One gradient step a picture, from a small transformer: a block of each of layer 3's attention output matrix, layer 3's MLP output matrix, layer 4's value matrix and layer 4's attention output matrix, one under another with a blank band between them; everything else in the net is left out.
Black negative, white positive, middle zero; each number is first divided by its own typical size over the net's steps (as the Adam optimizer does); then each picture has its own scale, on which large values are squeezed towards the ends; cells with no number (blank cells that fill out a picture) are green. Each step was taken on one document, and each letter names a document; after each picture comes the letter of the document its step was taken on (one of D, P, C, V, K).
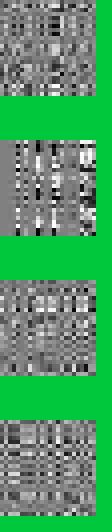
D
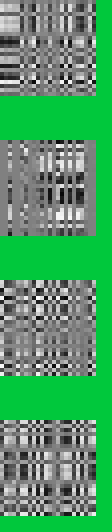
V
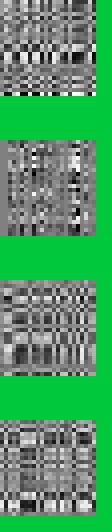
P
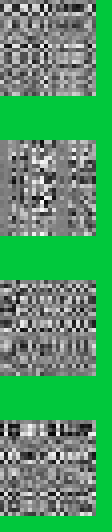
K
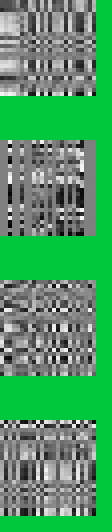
V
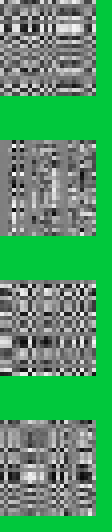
K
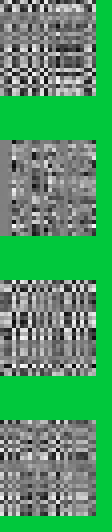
K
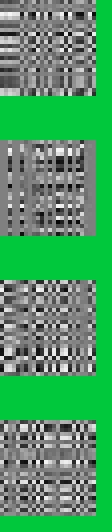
V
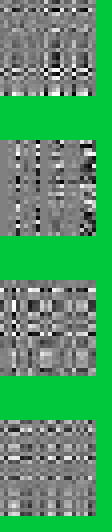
D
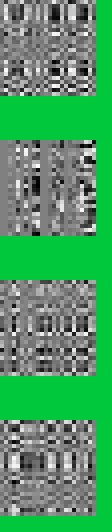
D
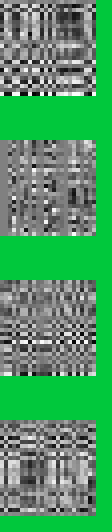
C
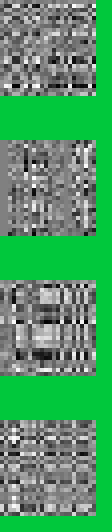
P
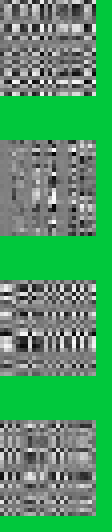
C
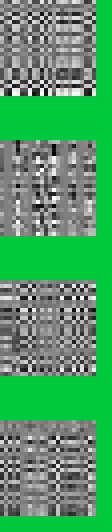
C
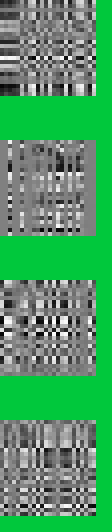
V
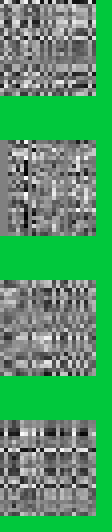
P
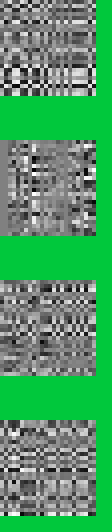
P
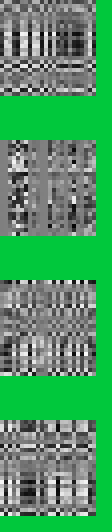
K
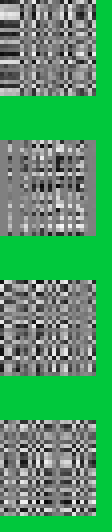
V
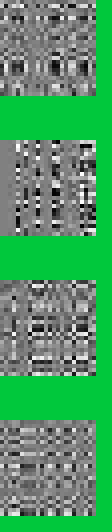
D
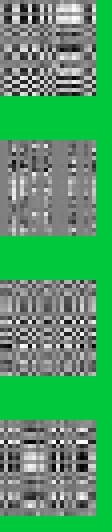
C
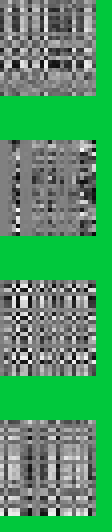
K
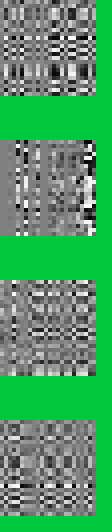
D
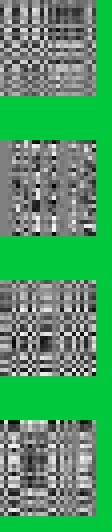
K
